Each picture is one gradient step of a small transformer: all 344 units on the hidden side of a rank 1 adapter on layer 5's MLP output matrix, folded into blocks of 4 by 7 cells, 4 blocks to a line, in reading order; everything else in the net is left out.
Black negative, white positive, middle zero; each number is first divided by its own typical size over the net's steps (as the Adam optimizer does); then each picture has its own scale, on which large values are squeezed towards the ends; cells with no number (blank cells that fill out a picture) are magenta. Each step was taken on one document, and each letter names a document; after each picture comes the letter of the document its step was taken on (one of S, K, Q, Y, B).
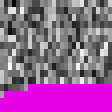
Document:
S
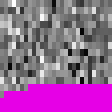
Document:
S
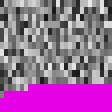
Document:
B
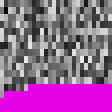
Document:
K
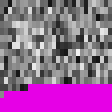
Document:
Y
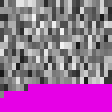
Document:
B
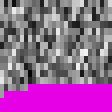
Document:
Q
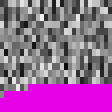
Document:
B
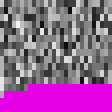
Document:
Y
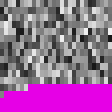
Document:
Y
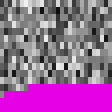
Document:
B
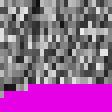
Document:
Q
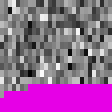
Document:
S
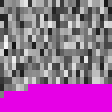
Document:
B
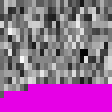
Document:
K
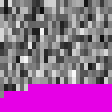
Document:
K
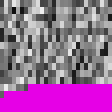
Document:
K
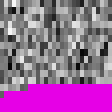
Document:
S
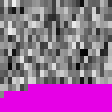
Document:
S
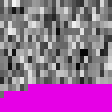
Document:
S
